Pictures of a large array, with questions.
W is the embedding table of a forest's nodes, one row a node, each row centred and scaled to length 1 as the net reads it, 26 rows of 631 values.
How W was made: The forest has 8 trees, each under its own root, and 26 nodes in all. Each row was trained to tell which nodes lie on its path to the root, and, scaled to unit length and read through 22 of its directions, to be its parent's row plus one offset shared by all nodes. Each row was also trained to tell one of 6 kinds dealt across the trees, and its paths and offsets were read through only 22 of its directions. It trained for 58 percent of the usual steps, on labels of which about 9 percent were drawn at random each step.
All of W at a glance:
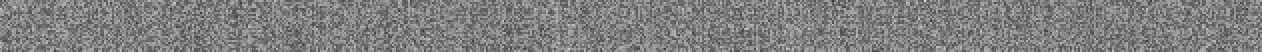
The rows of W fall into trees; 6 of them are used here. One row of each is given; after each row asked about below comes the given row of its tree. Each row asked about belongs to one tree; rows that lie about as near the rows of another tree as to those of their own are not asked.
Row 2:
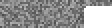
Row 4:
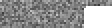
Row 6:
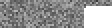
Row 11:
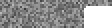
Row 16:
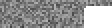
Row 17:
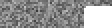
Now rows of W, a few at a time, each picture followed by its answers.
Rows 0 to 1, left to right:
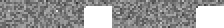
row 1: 2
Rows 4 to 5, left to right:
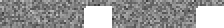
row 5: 6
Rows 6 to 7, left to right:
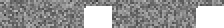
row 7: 11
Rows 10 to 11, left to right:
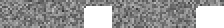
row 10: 2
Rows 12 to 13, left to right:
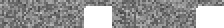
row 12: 4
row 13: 6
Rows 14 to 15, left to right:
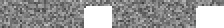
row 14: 17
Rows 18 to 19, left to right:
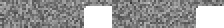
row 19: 2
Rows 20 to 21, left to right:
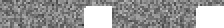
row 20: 16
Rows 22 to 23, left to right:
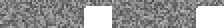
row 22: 11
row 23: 4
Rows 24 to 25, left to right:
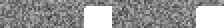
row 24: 4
